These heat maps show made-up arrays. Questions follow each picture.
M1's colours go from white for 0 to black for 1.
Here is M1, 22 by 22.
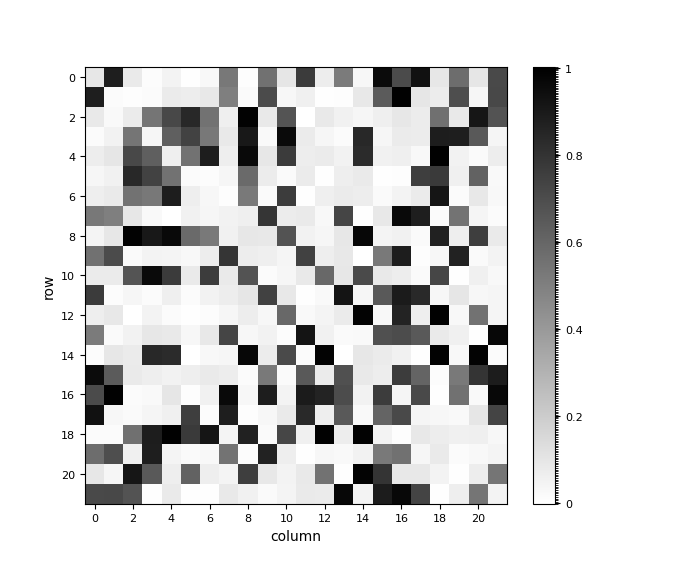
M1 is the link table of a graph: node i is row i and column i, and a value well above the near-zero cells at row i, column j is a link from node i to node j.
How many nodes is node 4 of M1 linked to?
8
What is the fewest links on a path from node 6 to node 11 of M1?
4
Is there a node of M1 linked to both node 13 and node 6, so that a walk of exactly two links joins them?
no
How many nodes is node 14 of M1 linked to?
7
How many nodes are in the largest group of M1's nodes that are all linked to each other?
7
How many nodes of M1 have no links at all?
0
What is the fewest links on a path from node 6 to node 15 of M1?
3
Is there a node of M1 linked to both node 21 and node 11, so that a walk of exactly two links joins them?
yes
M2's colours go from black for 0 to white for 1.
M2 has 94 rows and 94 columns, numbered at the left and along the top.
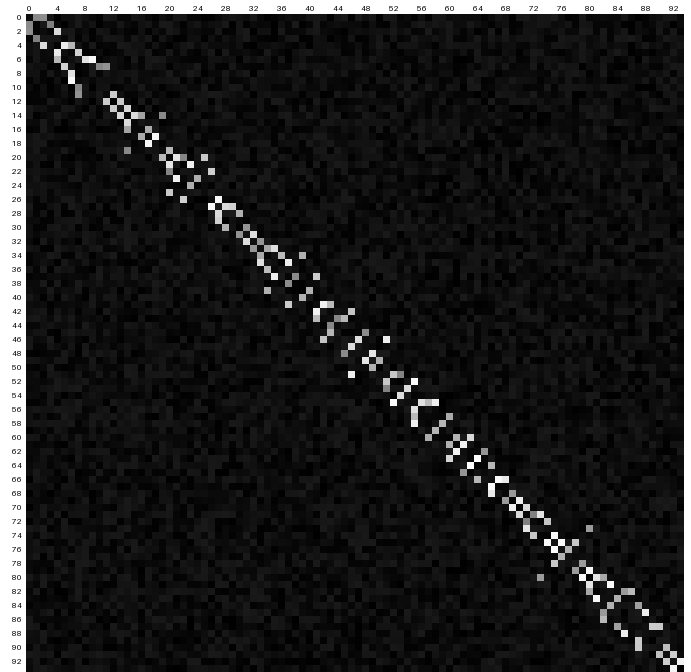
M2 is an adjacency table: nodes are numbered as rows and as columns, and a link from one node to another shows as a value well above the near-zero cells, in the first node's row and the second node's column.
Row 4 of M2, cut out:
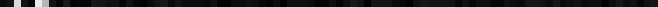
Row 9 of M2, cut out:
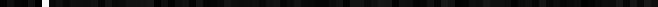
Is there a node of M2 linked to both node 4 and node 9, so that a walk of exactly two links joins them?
yes
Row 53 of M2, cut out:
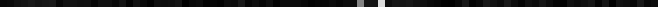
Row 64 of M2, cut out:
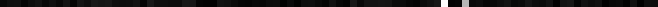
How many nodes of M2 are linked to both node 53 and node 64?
0
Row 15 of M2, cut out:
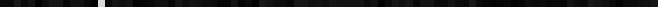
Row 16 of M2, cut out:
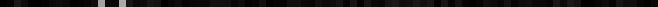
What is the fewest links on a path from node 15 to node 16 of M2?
2
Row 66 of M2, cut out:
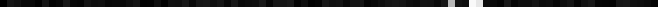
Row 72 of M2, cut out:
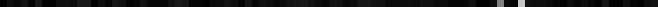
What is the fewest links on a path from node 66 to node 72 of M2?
5
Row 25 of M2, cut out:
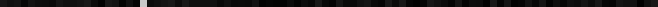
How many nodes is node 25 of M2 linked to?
1
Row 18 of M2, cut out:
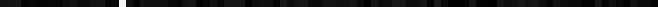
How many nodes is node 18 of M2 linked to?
1
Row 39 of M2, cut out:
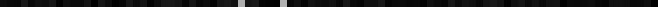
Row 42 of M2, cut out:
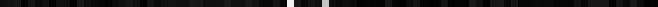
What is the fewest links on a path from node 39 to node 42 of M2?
6
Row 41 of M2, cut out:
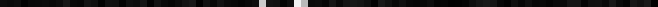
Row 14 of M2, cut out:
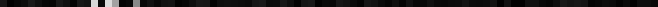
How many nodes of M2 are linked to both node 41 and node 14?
0
